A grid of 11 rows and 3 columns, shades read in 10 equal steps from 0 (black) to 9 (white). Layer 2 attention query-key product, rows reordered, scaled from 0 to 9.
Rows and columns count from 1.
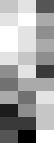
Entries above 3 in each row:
2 3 3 3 3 2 3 3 2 1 1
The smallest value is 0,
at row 11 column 2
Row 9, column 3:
7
